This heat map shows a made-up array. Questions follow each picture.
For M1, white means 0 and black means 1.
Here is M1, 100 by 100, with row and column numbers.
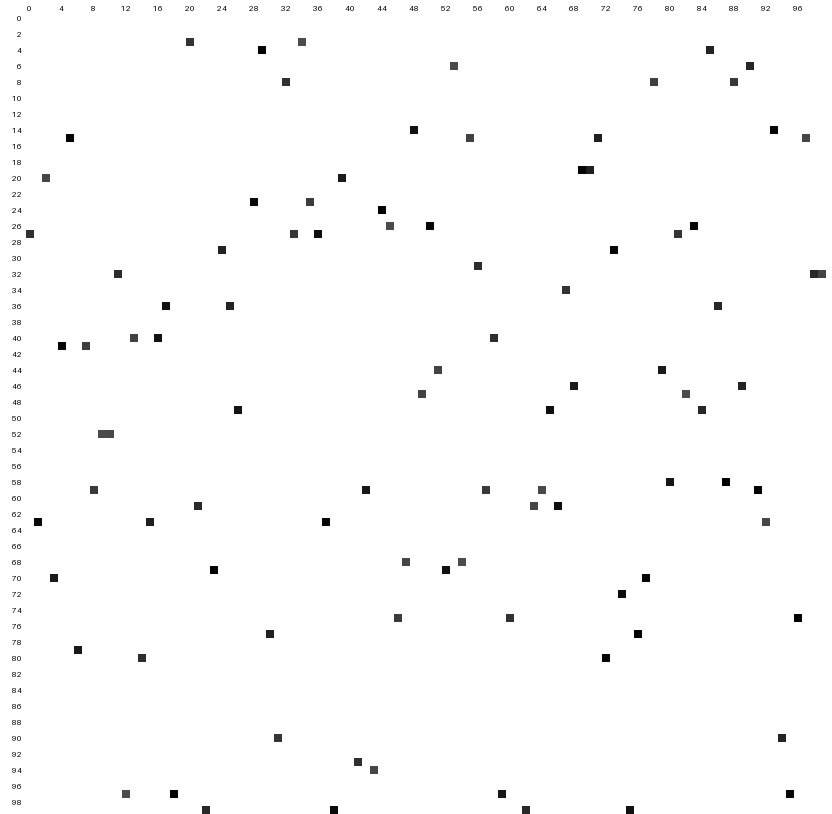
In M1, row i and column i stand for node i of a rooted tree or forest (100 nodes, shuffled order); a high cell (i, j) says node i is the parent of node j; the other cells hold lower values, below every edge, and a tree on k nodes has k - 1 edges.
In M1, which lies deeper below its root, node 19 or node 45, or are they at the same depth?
node 45
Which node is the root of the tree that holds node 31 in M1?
40
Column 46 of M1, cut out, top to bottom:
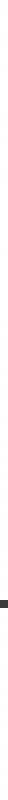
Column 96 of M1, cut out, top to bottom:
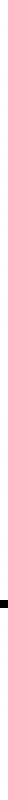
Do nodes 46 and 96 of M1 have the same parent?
yes
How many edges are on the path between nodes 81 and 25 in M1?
3
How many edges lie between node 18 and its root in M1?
4
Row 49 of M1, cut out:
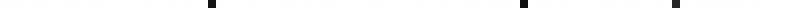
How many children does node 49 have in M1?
3
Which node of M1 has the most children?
59
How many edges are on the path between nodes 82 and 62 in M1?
6
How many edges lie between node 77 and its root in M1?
2
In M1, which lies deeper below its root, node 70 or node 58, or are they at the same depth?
the same depth
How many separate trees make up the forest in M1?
4
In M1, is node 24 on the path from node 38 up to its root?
no
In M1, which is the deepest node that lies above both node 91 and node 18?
97
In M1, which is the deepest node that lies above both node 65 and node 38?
99
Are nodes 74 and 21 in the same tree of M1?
no
